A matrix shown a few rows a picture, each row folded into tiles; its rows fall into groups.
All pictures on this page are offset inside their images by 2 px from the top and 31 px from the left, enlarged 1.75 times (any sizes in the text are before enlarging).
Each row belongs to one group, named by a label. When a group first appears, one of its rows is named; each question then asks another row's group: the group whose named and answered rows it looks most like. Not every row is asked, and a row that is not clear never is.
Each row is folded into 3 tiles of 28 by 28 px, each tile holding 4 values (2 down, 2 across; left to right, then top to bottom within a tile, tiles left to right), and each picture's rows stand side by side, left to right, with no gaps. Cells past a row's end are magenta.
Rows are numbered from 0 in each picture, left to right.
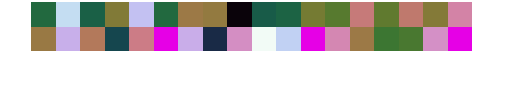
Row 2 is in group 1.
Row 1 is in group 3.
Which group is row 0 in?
1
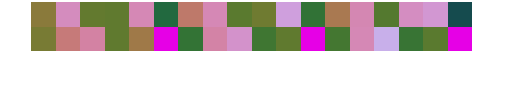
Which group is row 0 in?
1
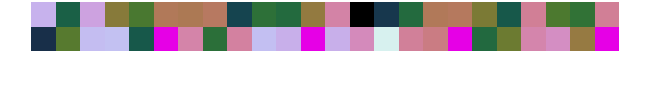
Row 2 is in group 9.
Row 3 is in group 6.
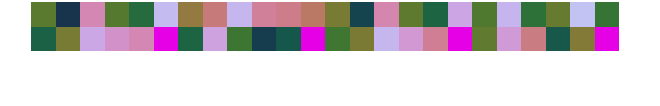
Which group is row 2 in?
6
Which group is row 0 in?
6
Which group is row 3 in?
1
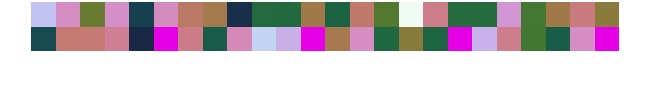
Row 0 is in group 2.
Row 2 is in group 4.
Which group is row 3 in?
1
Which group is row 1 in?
3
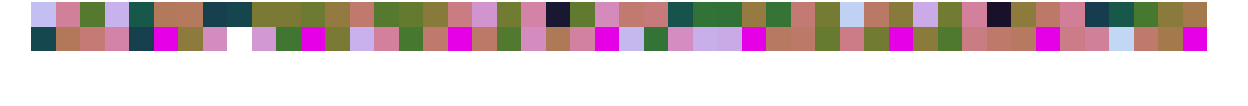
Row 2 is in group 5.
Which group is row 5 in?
4
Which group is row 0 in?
2
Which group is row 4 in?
3
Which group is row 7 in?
9
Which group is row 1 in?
9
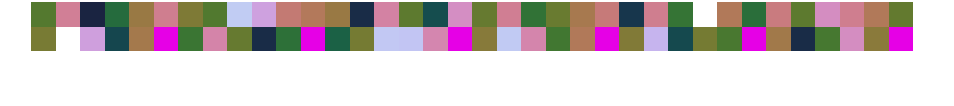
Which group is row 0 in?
5
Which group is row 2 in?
6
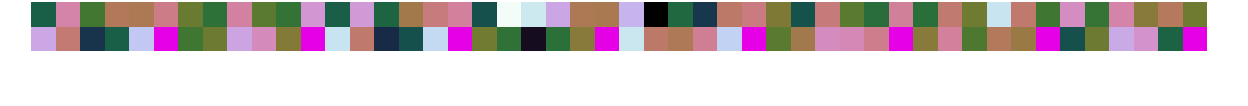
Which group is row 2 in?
1
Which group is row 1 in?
6
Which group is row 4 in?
9
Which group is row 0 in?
1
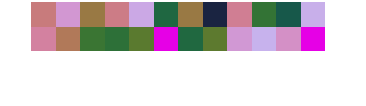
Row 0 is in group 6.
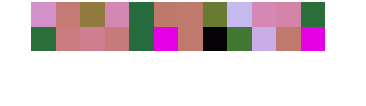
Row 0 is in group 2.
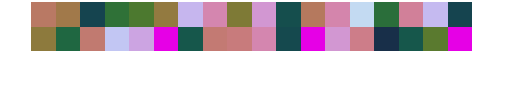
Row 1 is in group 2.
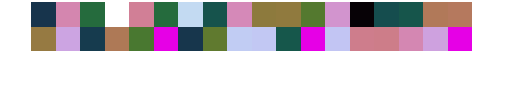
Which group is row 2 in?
9
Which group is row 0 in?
4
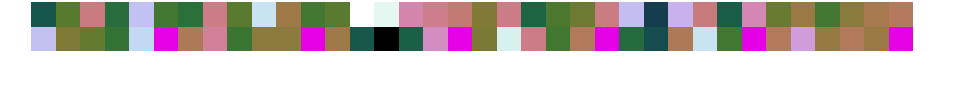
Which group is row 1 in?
4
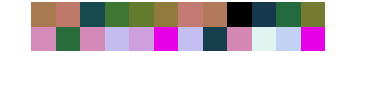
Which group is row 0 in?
3
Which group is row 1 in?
3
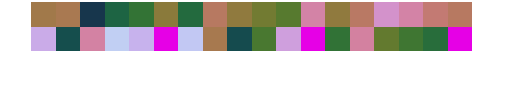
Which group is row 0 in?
3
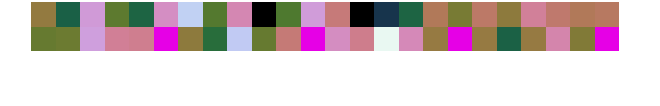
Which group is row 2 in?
9
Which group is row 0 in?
6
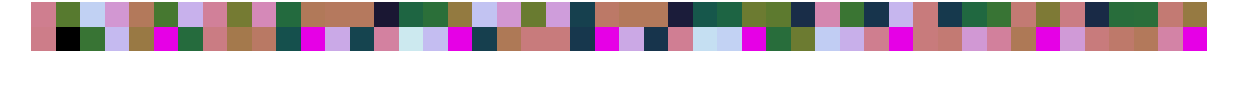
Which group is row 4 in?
3
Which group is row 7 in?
9
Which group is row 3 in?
2
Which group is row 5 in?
6
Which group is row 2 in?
3
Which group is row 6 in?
9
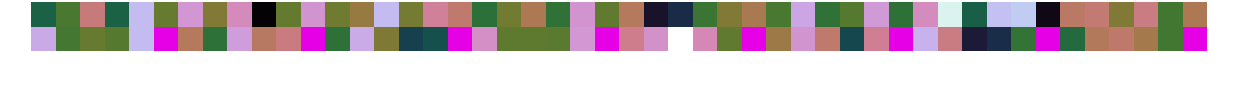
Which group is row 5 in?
1
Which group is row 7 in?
2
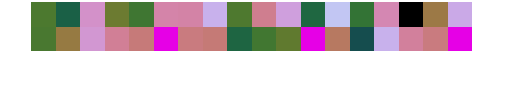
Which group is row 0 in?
6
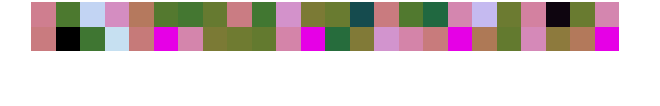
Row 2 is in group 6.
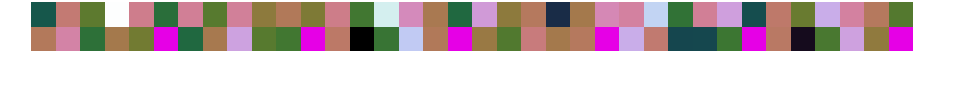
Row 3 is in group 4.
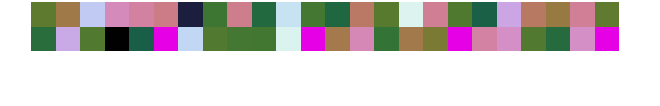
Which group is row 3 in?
1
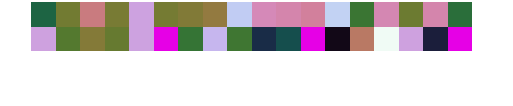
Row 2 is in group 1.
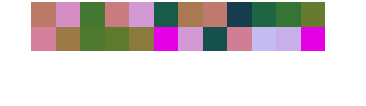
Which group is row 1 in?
3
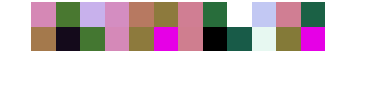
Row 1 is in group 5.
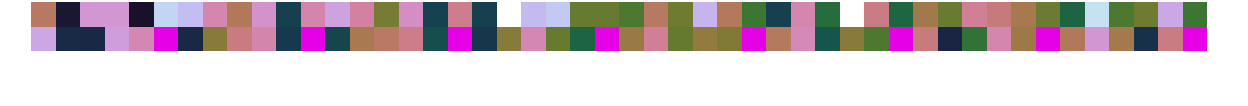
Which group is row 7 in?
1
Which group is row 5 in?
4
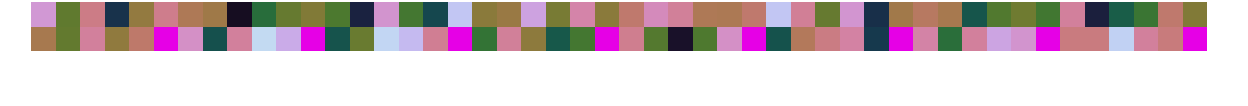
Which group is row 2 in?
6
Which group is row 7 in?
9
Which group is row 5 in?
2
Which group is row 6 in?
3
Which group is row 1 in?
3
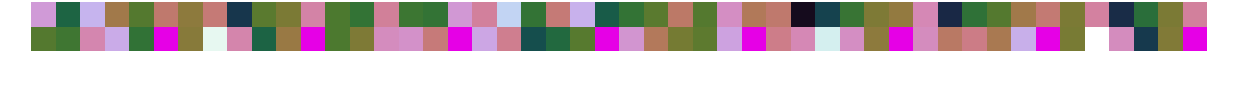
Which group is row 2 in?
6
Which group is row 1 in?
5
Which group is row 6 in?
9
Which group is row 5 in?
9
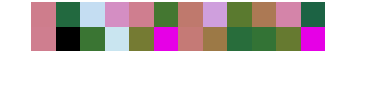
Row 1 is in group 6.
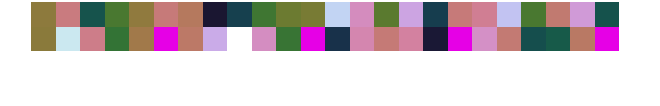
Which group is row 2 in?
2
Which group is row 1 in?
9
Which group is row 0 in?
5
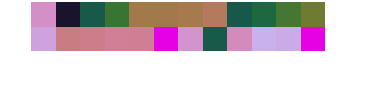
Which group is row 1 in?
3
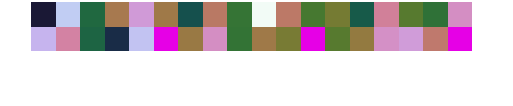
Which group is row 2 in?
6
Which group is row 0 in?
1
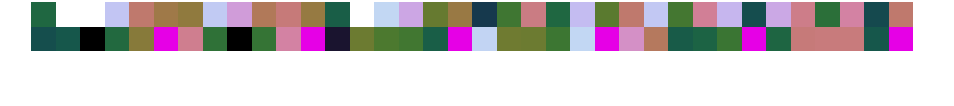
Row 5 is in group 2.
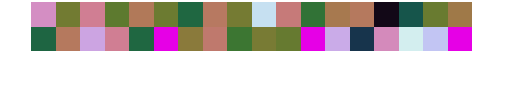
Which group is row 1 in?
4
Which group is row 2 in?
3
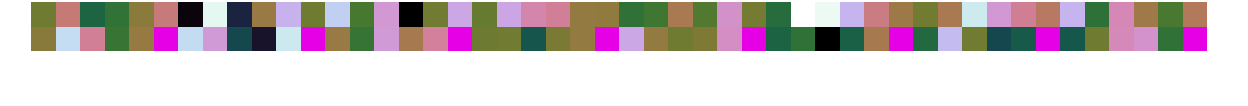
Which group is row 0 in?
5
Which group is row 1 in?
1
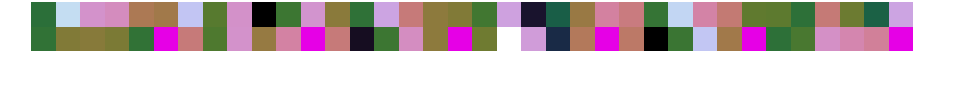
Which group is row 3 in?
5
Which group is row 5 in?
6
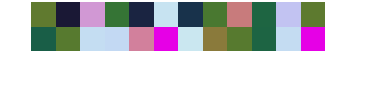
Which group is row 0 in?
6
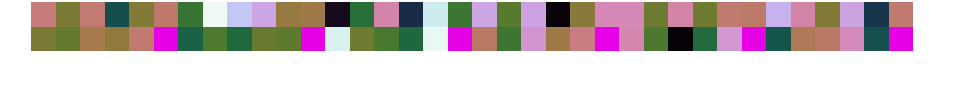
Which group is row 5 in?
2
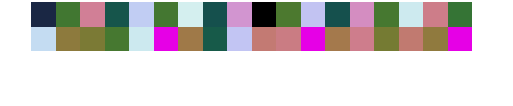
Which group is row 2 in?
4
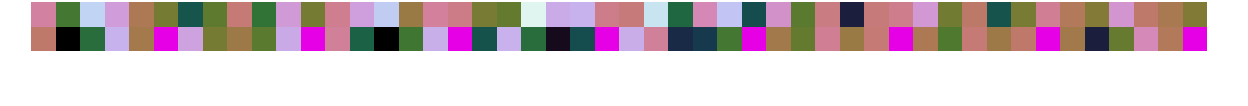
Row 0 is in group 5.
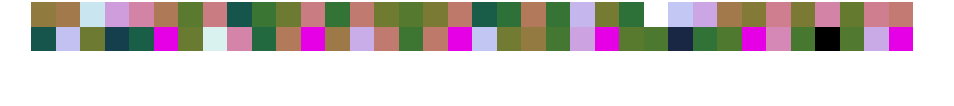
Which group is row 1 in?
5
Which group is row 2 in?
5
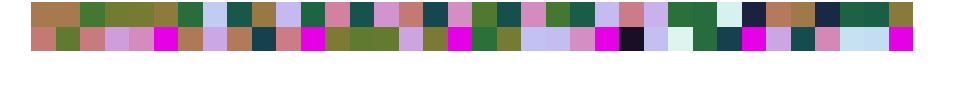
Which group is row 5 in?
3
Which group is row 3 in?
6
